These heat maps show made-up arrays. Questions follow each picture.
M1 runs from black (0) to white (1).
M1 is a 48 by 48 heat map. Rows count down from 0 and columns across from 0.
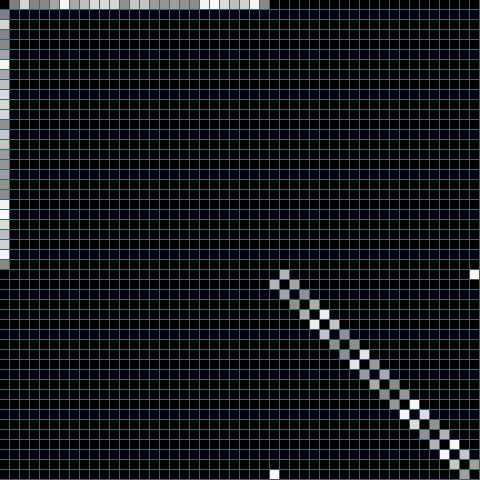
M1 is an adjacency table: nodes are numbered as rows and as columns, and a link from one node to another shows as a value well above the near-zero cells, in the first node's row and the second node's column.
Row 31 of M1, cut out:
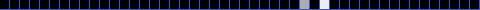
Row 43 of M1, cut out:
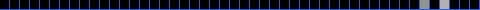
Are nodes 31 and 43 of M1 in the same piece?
yes
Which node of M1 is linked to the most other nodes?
node 0
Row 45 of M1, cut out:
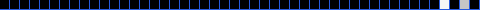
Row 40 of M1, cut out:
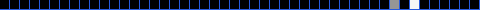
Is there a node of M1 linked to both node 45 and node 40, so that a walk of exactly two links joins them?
no
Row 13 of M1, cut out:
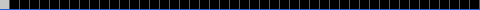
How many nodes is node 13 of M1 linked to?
1
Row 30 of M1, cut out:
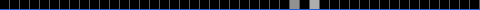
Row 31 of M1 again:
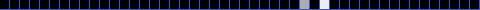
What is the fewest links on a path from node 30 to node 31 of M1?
1
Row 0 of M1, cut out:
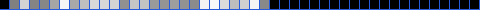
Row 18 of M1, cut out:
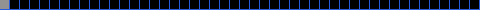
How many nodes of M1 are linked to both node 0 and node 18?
0
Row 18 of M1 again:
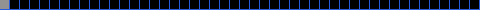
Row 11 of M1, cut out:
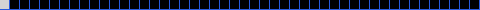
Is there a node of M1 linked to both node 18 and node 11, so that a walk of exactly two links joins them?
yes
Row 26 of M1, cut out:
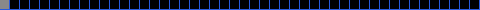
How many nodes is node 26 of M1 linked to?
1
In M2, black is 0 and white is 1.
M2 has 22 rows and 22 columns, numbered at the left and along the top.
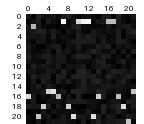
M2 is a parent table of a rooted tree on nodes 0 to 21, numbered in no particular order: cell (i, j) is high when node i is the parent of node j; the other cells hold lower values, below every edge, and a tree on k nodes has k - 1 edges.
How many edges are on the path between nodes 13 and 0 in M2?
5
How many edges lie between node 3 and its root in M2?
7
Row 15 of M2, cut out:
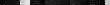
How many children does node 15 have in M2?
3
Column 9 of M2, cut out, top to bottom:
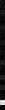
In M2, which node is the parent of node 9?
20
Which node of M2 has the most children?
1
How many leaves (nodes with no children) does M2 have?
15
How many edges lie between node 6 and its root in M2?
6
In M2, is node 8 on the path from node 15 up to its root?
no
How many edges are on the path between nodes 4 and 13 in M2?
4
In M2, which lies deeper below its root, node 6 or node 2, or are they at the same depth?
node 6
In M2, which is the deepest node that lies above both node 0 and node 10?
1
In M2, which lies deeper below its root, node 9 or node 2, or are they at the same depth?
the same depth
